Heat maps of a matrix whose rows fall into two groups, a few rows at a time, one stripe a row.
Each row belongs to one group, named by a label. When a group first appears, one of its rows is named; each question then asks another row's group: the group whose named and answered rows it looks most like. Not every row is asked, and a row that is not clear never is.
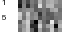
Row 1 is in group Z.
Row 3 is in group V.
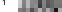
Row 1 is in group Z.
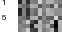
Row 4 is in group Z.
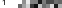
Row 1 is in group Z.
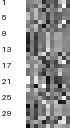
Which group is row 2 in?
V
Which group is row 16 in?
V
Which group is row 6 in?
V
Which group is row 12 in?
Z
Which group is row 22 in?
V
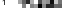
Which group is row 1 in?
V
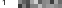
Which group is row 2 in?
Z
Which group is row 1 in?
V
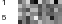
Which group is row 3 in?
V
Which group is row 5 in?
V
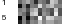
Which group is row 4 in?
V
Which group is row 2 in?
Z
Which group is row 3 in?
V
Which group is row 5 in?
Z
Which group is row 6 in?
Z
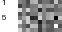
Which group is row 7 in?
V
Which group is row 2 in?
Z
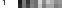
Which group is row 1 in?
Z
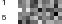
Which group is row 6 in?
Z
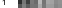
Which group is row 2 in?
Z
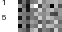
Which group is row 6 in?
V
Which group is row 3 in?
Z
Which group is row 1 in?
Z
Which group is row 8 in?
V
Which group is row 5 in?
Z
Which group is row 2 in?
V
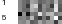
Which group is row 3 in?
V
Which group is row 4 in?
Z
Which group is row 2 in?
V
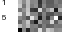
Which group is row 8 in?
Z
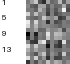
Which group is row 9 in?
Z
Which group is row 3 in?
V
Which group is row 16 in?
Z
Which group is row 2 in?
V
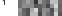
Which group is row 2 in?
V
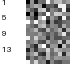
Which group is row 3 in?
V
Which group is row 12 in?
V
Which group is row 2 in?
V
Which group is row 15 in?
Z
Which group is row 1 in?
Z
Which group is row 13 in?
Z
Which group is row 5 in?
V
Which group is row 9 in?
V
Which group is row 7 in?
V
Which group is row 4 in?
Z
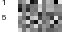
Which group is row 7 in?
V
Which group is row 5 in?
V
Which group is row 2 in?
Z
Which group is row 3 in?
Z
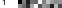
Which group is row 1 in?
Z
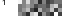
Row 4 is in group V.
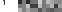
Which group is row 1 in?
Z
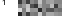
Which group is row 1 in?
Z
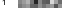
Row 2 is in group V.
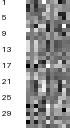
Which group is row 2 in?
Z
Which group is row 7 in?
V
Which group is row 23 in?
V
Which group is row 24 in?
V
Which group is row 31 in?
Z
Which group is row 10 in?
Z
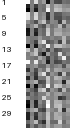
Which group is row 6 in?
V
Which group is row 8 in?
Z
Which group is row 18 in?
Z
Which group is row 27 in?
Z
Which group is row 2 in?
Z
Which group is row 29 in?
Z
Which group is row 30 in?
Z
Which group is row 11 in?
V
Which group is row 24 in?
Z
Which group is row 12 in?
Z
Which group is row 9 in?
Z
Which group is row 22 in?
Z
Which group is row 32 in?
Z
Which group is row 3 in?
Z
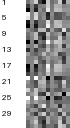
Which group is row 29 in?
V
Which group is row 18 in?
Z
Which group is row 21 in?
V
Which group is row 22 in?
V
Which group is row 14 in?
V
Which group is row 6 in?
Z
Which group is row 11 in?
Z
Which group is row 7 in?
Z
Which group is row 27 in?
V
